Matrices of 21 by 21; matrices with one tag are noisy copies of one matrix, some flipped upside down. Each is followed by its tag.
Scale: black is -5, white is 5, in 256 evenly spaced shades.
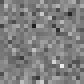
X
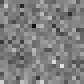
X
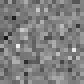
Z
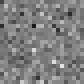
X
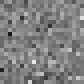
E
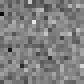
E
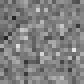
Z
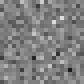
X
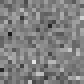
E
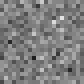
X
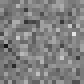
Z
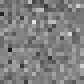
E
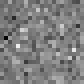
Z
